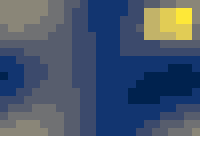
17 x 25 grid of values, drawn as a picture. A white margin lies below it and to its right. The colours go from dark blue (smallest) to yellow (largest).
Stripes: none. Average level on the scale: 30%. Ninth with the lowest average: middle right. Ninth with the highest average: top right. Odd patch: higher, in the top right. Roughest part: top right.
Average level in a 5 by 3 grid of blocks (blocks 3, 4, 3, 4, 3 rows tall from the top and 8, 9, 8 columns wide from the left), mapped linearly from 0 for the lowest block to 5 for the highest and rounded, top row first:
415 / 314 / 110 / 210 / 412
